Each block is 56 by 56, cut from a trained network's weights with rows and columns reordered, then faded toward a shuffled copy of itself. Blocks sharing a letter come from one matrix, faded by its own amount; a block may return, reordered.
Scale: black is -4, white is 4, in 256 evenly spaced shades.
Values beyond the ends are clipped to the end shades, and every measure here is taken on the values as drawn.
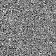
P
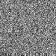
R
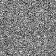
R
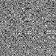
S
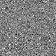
S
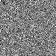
P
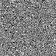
P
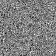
P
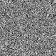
R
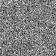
P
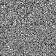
R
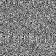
R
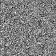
P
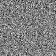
R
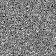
P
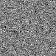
S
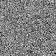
P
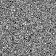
P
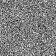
P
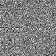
R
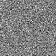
R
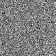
P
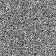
P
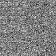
R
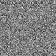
R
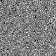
S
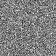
P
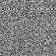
R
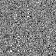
S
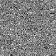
S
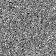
P
